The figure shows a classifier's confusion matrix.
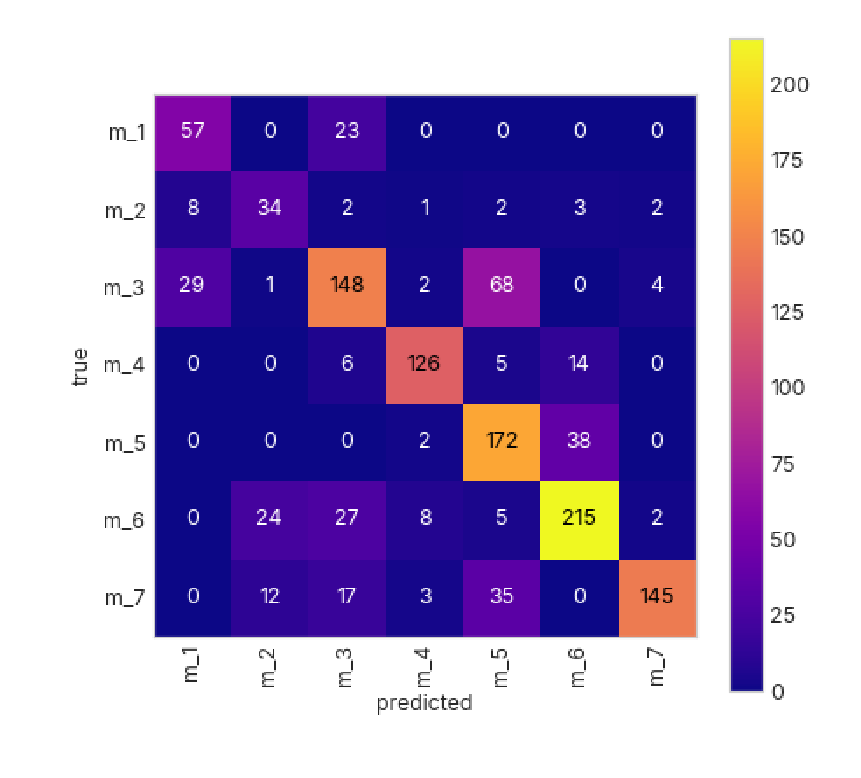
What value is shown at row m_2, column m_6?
3
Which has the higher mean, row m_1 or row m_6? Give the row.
m_6
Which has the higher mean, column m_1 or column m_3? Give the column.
m_3
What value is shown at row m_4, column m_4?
126
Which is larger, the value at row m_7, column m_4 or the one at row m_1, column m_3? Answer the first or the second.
the second
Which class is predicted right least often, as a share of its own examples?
m_3
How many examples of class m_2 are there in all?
52
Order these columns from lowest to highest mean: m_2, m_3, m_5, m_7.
m_2, m_7, m_3, m_5
